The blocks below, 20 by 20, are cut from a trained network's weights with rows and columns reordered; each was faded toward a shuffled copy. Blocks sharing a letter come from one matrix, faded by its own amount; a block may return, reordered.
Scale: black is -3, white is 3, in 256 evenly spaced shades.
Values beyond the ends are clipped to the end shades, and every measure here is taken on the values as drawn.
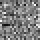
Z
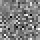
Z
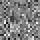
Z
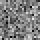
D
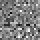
Z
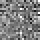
Z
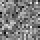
D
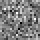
D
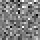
Z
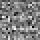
Z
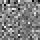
Z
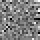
Z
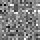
Z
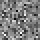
D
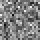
D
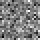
Z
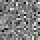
Z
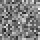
D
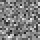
D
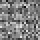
Z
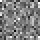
Z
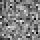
D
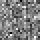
D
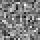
D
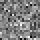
Z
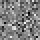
D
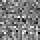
Z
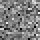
D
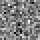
D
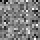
Z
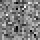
D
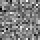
D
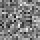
D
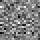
Z
